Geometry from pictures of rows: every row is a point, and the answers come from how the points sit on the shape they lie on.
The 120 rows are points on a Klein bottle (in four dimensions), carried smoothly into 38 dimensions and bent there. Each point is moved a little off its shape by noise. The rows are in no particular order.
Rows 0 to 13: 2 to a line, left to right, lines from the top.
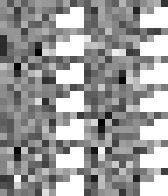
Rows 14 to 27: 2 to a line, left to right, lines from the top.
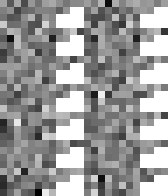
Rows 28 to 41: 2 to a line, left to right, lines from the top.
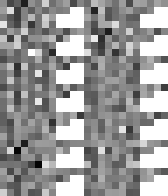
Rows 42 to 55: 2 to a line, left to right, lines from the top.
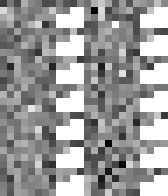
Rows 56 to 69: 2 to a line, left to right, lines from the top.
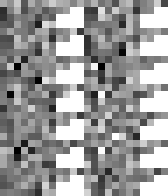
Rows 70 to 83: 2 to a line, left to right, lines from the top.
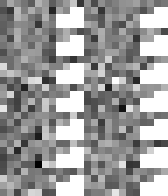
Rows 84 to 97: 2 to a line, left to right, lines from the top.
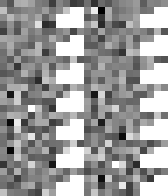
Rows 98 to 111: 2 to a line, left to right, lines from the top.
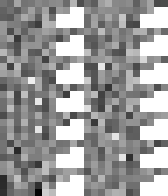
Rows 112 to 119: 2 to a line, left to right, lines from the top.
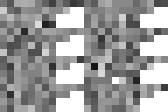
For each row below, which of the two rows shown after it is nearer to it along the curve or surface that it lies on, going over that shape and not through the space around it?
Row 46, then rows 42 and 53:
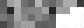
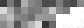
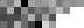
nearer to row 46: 42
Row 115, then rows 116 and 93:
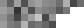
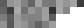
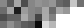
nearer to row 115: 93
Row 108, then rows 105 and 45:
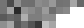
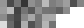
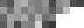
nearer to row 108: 105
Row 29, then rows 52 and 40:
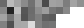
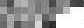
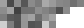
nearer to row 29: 52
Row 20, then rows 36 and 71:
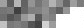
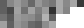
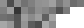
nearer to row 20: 71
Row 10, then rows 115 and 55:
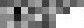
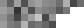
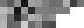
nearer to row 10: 55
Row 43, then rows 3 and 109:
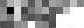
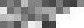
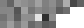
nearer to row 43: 3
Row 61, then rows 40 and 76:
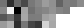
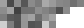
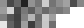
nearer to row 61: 76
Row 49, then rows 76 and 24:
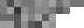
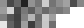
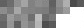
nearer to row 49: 76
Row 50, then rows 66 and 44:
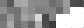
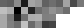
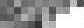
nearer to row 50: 66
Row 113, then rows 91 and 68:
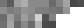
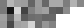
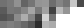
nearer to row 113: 91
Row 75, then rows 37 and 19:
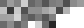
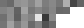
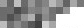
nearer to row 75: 37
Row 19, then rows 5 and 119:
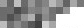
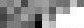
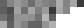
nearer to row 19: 119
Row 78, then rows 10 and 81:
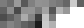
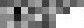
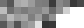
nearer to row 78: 10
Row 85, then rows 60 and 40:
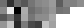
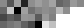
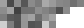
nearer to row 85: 60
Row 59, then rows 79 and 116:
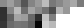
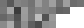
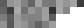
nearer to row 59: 116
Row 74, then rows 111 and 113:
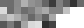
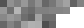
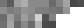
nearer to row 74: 113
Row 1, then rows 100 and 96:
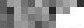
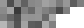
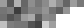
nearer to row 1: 96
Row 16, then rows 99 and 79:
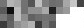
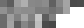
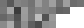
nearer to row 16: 99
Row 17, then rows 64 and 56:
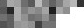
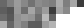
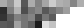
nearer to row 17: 64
